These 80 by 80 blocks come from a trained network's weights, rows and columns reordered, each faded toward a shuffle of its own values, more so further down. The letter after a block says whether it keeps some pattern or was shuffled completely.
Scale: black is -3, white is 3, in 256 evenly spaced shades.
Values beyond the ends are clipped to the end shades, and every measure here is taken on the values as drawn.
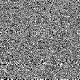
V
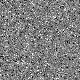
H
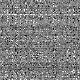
V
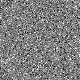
H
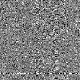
V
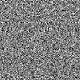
V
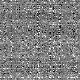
V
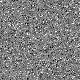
H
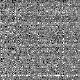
V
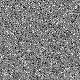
H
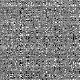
V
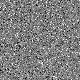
H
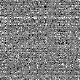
V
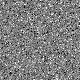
H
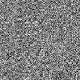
V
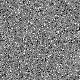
H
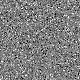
H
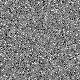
H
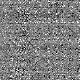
V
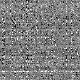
V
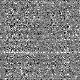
V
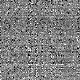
V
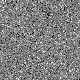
H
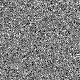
H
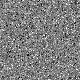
H
